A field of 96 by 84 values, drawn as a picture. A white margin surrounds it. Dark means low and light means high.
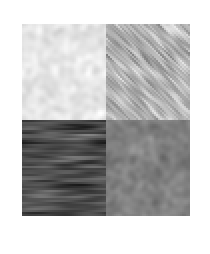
It is made of 2 by 2 panels. Panel 1,1: very high, blotchy, faint in contrast. Panel 1,2: high, slanting down to the right. Panel 2,1: low, streaked across. Panel 2,2: middling, blotchy, faint in contrast.
